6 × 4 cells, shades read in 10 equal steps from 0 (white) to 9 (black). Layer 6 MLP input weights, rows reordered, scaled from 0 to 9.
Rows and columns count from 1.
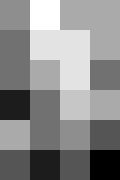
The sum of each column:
31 22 17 29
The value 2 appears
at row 4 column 3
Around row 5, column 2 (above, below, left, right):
5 8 3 4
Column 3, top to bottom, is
3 1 1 2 4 6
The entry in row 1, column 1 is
4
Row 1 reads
4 0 3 3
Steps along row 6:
up down up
